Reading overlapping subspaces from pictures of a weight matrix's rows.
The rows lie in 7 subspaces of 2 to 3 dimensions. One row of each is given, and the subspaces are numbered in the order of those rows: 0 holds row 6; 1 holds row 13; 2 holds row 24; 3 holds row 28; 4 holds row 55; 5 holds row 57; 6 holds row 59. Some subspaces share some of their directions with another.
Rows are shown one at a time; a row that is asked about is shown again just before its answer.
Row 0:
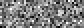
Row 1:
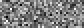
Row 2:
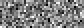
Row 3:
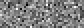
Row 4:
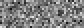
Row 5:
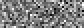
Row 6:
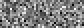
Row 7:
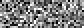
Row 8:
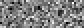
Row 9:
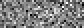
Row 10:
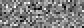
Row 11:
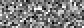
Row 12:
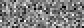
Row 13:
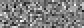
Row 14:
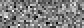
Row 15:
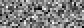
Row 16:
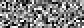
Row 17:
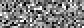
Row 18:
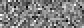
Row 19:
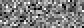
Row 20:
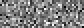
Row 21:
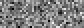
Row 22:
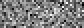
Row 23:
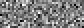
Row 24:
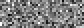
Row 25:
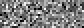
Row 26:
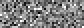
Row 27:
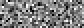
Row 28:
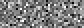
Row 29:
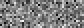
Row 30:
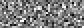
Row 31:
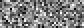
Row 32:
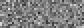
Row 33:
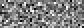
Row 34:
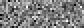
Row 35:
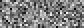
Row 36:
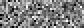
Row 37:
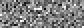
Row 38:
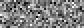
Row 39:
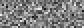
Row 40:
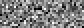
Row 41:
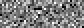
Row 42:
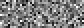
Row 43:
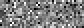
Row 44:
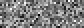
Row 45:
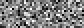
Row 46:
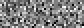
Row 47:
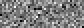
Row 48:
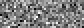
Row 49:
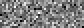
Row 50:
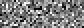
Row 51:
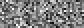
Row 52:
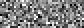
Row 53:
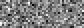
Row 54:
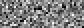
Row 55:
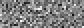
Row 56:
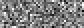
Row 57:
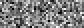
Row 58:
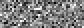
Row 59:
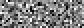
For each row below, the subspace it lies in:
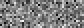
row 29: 2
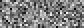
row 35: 0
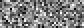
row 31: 0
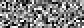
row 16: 2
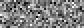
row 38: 3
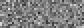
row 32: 2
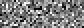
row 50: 4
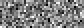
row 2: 3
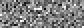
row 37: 4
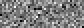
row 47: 1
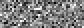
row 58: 0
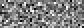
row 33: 6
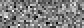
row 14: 4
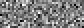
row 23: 2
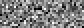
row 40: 5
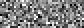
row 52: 4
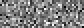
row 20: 0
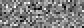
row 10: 4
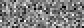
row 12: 0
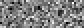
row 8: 3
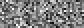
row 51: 5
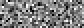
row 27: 6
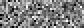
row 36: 6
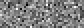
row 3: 3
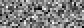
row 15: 5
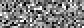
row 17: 6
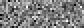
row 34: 6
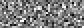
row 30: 3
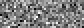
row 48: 4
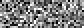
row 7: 0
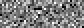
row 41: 1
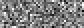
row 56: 1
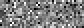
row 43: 2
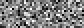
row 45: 5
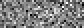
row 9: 1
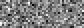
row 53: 2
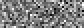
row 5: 1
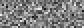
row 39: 5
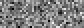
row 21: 5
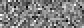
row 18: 6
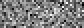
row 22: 1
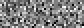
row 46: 0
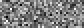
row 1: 0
